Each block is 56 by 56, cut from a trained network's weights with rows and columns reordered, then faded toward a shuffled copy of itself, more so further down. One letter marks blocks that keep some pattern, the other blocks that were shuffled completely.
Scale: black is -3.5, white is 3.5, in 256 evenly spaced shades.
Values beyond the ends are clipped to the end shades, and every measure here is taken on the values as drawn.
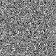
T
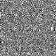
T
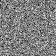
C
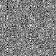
T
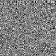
T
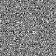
T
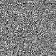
T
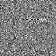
T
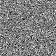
C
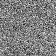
C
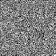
T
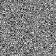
T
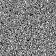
C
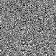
T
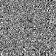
T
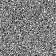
C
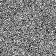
C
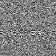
T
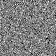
C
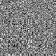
T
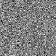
T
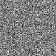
T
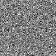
T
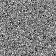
C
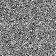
C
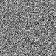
T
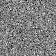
C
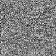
T
